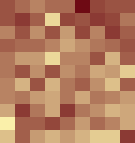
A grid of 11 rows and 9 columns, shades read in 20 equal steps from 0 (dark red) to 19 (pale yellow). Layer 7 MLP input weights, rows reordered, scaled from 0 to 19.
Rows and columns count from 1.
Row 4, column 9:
6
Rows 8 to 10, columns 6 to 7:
13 9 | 9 11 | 12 8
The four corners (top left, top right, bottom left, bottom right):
6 6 15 4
